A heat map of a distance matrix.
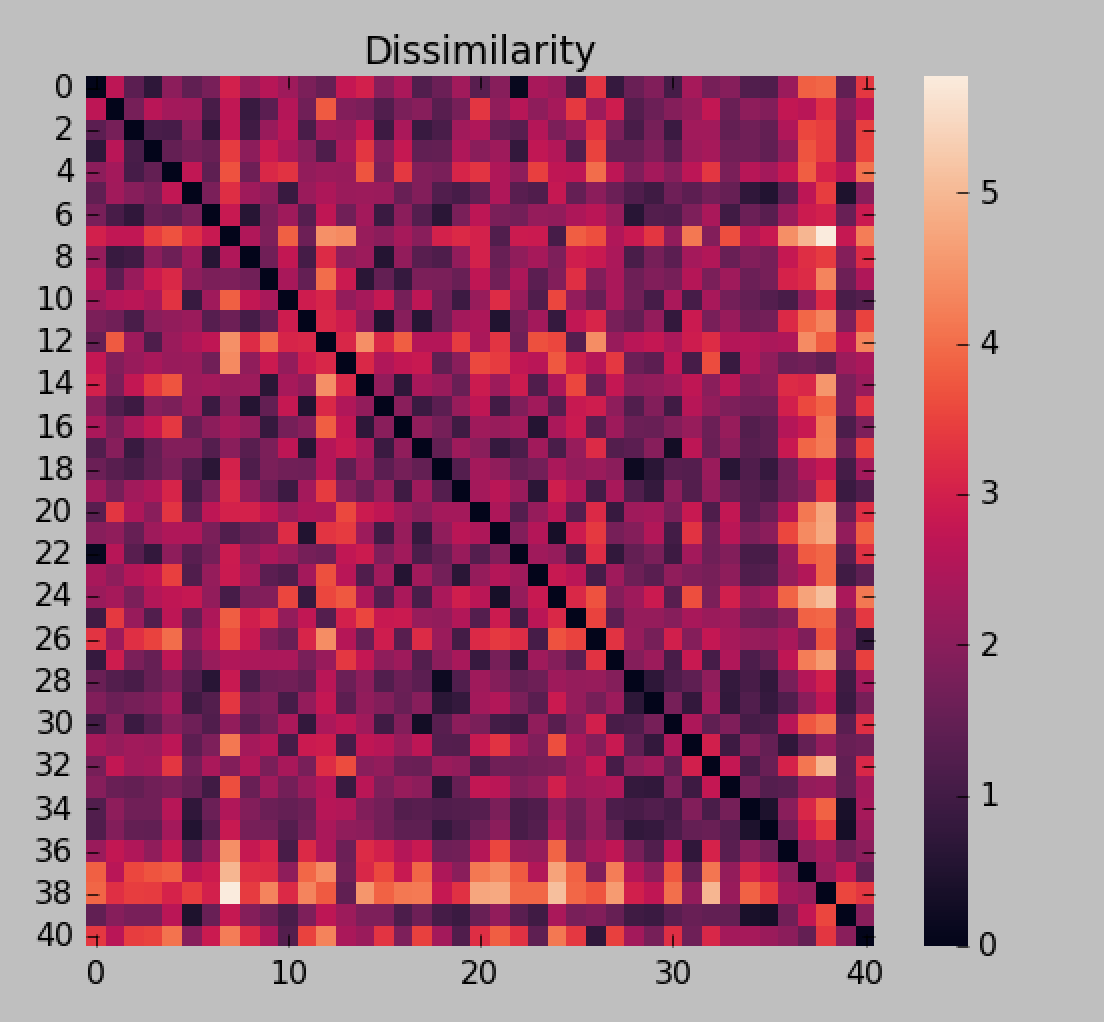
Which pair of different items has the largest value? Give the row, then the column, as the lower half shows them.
38, 7
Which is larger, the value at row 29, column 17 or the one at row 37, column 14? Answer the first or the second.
the second
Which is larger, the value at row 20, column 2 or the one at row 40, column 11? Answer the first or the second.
the second
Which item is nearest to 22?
0
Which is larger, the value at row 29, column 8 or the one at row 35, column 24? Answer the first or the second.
the second
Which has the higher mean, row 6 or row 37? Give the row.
37
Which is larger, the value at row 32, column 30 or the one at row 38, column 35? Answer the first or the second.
the second
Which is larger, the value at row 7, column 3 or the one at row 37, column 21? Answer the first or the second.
the second
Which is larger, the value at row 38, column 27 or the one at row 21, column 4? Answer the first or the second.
the first
